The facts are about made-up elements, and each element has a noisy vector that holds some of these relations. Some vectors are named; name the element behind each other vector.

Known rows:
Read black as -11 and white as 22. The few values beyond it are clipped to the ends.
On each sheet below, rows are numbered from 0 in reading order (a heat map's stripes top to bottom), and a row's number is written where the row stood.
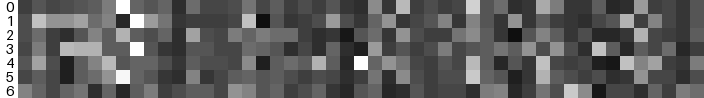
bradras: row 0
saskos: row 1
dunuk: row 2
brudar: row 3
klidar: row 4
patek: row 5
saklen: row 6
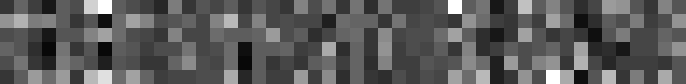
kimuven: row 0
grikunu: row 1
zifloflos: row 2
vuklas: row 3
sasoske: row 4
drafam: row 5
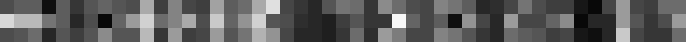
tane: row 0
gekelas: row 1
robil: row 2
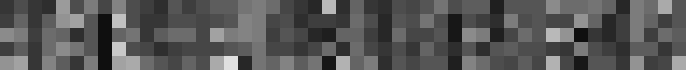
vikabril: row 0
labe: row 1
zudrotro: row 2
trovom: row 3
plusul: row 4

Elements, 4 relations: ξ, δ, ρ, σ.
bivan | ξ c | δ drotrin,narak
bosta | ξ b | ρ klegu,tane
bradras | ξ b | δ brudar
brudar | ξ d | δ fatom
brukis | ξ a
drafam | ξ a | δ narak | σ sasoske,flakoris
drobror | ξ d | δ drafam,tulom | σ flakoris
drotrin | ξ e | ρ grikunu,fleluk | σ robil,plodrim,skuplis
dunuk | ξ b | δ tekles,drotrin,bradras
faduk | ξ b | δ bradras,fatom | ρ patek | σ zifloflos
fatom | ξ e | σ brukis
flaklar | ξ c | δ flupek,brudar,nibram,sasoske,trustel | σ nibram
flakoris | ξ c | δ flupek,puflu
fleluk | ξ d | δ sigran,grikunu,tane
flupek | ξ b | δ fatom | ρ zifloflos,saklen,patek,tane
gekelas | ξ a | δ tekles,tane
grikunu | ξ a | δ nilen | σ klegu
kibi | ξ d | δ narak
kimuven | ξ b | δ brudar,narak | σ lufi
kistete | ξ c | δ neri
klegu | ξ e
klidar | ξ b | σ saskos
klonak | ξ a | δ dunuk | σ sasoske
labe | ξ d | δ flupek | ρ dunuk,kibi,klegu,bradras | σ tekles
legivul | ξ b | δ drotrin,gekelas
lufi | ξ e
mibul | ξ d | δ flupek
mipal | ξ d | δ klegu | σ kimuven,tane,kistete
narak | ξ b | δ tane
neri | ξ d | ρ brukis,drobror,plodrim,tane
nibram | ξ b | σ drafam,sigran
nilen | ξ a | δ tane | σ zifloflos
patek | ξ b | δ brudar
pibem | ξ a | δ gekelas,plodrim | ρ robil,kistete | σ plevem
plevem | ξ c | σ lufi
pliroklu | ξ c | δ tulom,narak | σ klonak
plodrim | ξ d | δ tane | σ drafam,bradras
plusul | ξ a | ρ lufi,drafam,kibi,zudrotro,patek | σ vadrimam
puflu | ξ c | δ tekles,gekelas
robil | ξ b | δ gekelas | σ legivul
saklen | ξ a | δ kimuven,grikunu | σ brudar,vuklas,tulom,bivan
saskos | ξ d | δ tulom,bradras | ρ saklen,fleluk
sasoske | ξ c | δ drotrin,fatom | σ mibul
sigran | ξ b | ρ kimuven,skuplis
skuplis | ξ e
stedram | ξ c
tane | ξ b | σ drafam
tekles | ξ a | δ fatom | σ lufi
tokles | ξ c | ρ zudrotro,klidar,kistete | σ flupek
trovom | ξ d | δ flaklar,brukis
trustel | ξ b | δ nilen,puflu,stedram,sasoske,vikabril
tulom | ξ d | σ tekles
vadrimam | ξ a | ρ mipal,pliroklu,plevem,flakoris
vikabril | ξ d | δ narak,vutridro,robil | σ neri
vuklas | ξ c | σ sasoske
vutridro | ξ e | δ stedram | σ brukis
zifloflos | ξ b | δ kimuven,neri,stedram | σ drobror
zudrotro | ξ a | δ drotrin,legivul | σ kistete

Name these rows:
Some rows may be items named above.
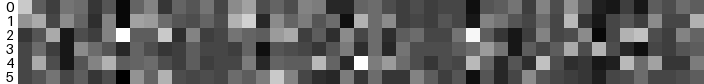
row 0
brukis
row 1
plusul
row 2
narak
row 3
flaklar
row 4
klidar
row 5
plodrim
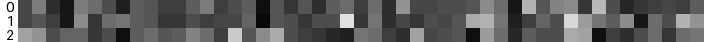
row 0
sasoske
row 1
pliroklu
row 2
pibem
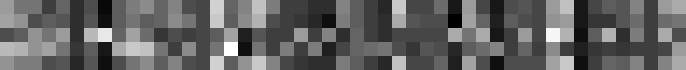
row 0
nilen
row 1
pibem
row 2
drafam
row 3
vadrimam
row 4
nilen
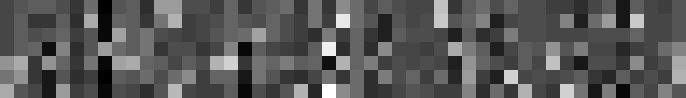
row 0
drotrin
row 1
vutridro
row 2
fleluk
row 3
bivan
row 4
plusul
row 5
puflu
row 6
tokles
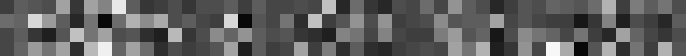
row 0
kibi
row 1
klegu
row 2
faduk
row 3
drafam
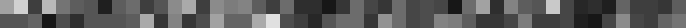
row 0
tekles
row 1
tane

